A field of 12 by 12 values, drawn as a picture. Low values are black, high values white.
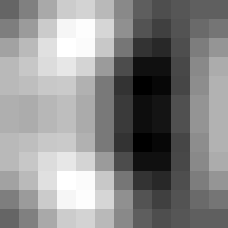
The top and bottom halves mirror each other. The middle left is the smoothest part. There are no lone odd cells.
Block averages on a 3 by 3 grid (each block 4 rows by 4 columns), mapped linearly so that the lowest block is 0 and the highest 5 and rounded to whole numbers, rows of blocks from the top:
530
501
530
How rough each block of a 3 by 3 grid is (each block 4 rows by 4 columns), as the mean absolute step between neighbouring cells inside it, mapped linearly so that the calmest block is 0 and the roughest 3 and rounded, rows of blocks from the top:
2 3 1
0 2 2
2 3 1
